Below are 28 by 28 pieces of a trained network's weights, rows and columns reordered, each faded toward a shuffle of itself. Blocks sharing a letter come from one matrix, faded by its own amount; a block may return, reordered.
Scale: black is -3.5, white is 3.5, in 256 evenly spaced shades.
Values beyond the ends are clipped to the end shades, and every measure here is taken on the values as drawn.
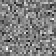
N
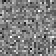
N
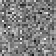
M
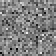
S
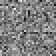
N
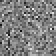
S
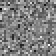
N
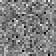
S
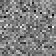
N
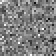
S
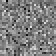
S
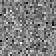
S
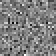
N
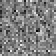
M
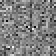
M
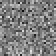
N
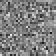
N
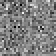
M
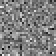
S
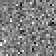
S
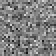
N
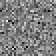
N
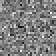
N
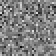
N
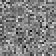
N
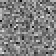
N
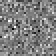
M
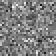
N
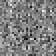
M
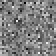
M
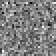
M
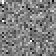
S
